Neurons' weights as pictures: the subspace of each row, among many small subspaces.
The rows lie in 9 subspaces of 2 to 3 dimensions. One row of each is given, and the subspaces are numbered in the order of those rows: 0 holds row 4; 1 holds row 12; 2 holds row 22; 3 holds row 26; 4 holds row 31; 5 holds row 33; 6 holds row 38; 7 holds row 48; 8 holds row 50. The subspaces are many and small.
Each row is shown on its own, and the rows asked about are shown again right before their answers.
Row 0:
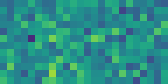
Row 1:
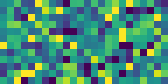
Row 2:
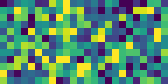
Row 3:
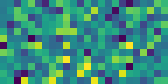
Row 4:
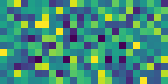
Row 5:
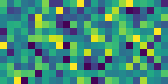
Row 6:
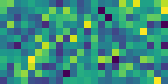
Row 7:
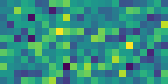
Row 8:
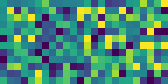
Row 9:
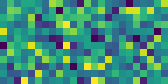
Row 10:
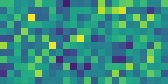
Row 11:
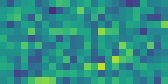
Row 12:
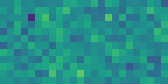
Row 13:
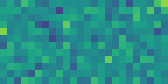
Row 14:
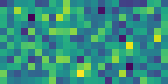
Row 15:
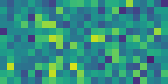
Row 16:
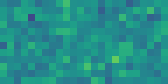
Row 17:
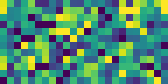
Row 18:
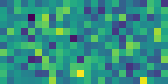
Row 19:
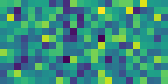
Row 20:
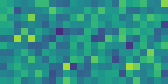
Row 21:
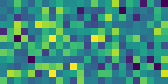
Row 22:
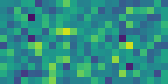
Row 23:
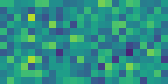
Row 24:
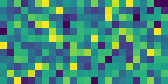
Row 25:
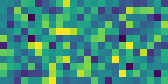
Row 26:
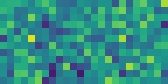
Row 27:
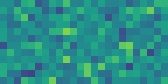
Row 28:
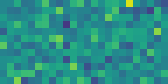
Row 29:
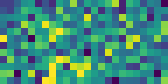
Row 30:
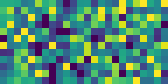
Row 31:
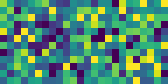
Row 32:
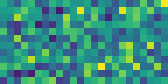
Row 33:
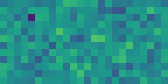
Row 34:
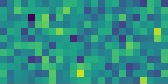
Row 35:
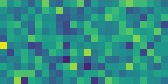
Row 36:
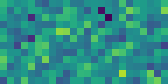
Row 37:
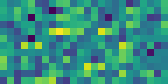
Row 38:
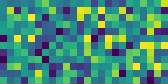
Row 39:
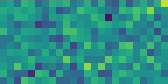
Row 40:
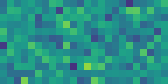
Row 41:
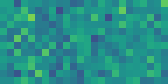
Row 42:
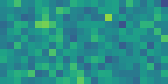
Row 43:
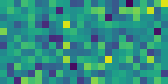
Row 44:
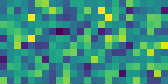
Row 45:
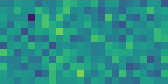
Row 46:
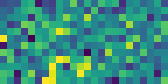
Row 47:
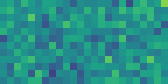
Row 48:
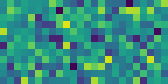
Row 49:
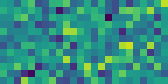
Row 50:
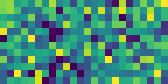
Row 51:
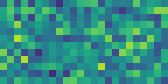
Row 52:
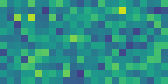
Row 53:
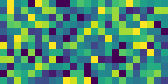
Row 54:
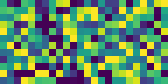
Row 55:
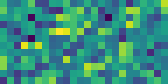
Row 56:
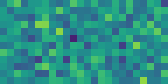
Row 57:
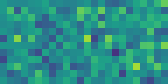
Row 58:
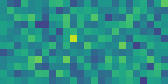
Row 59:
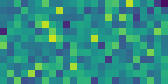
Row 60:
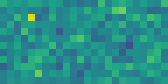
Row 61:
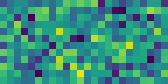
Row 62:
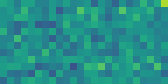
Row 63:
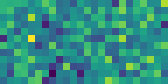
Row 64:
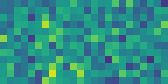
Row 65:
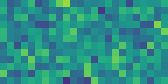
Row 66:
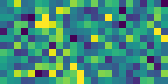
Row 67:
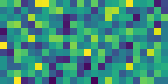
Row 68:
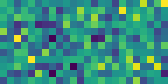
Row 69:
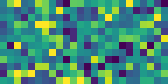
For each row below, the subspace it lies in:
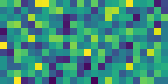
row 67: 8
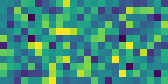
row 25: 2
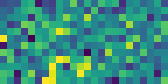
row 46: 8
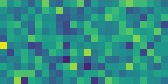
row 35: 7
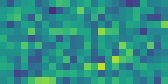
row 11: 6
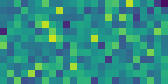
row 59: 8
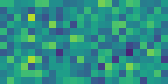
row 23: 0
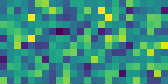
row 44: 6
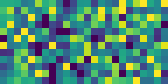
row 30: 2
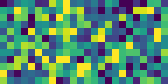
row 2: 0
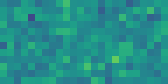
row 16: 1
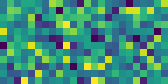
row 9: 7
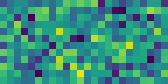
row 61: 5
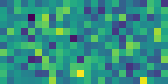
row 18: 0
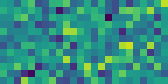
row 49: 2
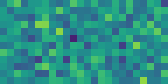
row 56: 0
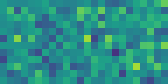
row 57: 6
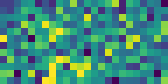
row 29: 8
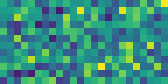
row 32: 4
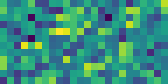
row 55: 6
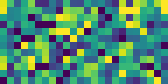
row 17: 6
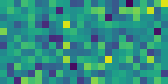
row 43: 3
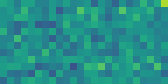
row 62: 4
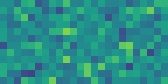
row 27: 2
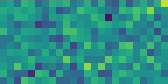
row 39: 2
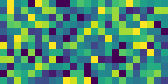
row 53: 5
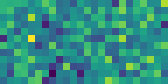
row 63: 3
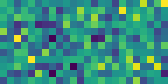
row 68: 4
